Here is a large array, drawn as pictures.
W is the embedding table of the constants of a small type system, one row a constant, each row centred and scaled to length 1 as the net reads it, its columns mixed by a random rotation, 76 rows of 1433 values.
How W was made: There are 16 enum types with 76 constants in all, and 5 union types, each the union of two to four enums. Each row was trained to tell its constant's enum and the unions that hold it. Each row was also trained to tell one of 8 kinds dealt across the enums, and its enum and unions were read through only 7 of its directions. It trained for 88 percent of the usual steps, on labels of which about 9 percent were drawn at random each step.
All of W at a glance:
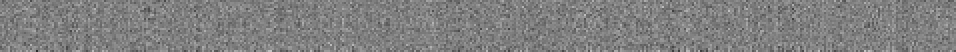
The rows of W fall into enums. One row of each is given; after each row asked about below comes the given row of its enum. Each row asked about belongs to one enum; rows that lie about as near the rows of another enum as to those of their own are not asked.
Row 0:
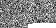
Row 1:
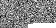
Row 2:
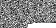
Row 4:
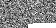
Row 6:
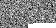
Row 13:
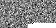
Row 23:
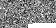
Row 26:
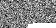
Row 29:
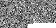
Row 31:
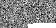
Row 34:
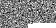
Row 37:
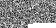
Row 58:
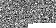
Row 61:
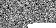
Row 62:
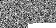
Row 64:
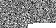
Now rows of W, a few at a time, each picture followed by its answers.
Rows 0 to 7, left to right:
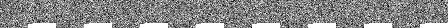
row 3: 13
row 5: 6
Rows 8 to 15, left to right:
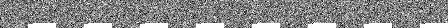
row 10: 29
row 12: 61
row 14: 62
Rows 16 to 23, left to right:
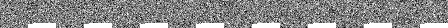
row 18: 62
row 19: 13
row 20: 0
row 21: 37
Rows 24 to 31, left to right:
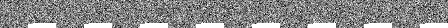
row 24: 1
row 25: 4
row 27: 13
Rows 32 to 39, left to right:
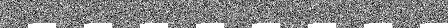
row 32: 1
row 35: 0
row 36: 1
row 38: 61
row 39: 34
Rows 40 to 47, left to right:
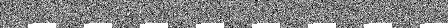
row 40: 0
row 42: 62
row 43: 6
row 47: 0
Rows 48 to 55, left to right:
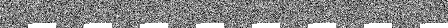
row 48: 4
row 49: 2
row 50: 0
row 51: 1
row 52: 34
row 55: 6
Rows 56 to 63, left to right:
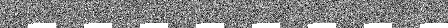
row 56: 62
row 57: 34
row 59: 62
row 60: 34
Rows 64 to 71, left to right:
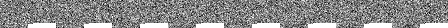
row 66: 4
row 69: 13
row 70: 1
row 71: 13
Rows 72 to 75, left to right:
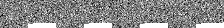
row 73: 61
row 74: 6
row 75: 6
